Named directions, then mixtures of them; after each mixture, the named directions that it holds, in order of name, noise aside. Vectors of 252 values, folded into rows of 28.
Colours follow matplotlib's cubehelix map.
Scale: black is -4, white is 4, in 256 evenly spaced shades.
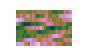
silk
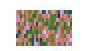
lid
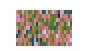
lid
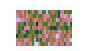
lid, silk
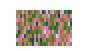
lid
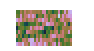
lid, silk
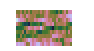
silk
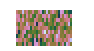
lid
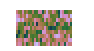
lid, silk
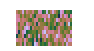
lid
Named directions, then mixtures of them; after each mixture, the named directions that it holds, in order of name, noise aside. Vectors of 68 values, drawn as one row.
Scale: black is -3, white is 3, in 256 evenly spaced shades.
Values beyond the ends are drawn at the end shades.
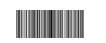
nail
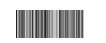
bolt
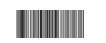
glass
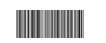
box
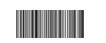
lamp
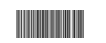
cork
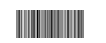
box, cork, nail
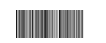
bolt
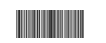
nail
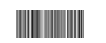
box, lamp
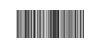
bolt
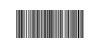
bolt, glass, nail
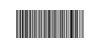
cork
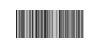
bolt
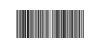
box, nail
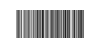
cork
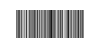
nail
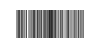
glass, nail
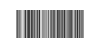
bolt, box, glass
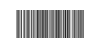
cork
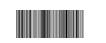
bolt, box, lamp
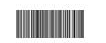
cork, lamp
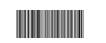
box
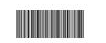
box, cork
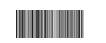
bolt, box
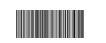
bolt, cork, lamp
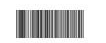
bolt, box, glass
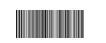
bolt, cork, nail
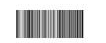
glass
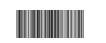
box, glass, nail
